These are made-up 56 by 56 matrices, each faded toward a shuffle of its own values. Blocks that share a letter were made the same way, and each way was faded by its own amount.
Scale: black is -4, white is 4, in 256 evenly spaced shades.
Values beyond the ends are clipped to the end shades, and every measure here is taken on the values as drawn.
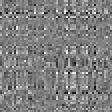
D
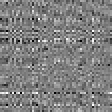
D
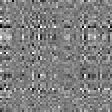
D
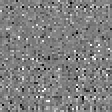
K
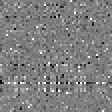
K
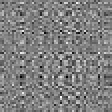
D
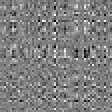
D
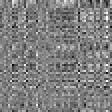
D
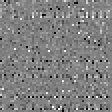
K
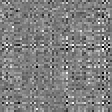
D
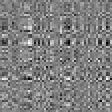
D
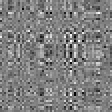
D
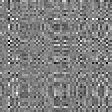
D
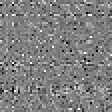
K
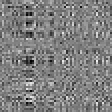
D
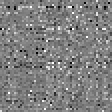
K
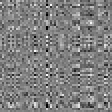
D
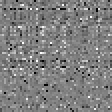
K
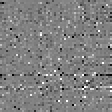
K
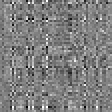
D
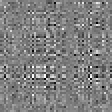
D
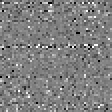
K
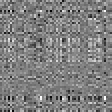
D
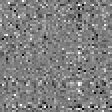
K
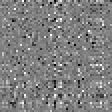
K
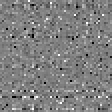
K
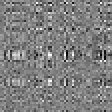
D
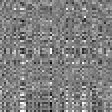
D
